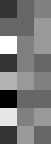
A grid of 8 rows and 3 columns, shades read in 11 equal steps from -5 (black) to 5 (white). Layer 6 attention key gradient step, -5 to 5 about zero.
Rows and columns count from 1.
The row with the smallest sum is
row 6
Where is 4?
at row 7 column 1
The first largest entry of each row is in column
3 3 1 2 1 2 1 2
